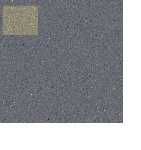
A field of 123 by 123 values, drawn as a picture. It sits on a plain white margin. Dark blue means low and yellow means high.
Neither half mirrors the other. The ninth with the highest average is the top left. In the top left lies a patch that is higher than the rest. There are no regular stripes.
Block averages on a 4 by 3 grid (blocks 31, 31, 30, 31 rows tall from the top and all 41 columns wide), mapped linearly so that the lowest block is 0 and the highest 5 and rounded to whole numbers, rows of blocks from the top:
5 0 0 / 1 0 0 / 0 0 0 / 0 0 0
